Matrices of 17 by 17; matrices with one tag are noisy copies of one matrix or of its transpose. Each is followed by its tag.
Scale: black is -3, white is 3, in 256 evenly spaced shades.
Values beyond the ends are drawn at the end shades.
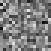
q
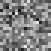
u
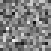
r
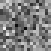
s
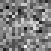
u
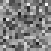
s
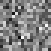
u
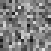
u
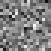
u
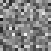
q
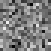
r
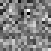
q
